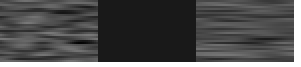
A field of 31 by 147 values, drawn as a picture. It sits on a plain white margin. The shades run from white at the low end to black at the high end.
It is made of 1 by 3 panels. Panel 1,1: high, streaked across. Panel 1,2: very high, flat. Panel 1,3: high, streaked across.
